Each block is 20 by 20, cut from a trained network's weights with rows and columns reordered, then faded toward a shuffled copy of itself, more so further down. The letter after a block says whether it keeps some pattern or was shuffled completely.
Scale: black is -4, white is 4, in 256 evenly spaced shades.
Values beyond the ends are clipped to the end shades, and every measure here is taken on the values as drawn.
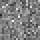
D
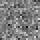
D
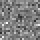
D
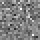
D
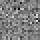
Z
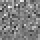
Z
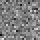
D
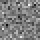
D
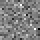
D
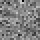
D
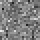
D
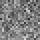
D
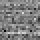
Z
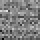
Z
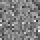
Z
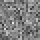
D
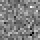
D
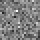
D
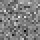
D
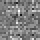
Z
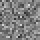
Z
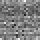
Z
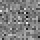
Z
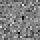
D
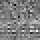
Z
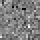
D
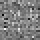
Z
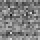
Z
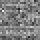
Z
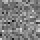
Z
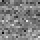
Z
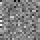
Z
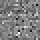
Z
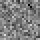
D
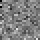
Z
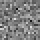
D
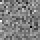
D
